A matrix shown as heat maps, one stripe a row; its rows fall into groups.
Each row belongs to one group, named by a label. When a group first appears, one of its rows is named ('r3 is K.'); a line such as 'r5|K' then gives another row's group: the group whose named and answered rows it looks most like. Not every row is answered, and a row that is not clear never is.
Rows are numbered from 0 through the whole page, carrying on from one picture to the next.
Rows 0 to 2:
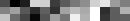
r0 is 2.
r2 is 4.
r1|4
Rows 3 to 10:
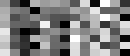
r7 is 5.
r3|2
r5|2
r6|4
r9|4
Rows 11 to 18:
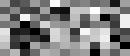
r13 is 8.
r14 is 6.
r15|5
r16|5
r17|2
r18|6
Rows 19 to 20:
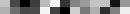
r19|5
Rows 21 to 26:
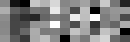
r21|2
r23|4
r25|2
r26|2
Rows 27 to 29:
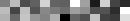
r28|8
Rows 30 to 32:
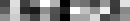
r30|6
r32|4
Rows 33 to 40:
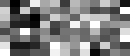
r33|2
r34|8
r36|4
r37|8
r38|8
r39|5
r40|5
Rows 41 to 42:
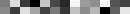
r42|8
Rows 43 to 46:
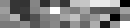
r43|2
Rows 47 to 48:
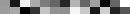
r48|6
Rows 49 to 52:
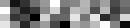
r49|5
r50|5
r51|4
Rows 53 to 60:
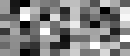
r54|8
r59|4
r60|6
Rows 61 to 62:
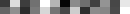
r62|6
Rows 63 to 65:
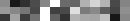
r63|5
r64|4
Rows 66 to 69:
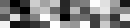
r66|2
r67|2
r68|6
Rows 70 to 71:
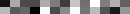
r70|4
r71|4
